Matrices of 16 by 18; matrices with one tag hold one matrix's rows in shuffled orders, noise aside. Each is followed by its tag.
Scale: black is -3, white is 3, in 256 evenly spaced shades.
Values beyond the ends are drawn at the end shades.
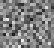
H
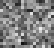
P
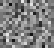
H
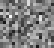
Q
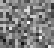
Q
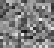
P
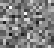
Q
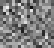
H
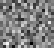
H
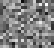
P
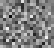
H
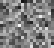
P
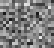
Q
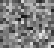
P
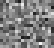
P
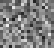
H
